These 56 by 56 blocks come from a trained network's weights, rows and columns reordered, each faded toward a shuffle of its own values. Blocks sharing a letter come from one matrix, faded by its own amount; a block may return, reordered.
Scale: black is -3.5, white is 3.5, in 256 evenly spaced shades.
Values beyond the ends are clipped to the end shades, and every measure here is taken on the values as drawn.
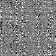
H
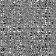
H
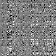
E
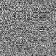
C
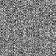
C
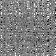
H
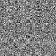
C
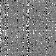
H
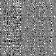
H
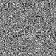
C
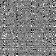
H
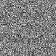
C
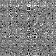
H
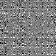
E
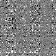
H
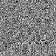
C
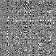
H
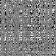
E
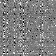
H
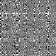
E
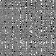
H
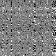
H
